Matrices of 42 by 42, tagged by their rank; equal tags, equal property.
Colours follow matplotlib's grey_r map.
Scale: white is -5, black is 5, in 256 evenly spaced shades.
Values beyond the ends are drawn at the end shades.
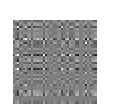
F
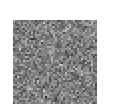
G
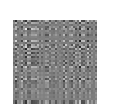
F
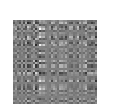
F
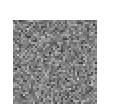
G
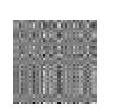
F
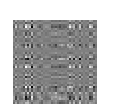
F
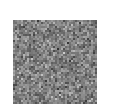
G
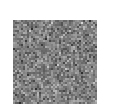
G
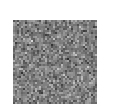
G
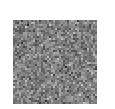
G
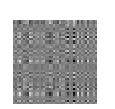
F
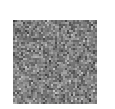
G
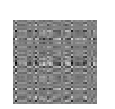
F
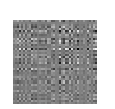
F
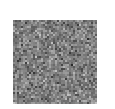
G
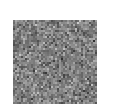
G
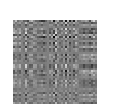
F
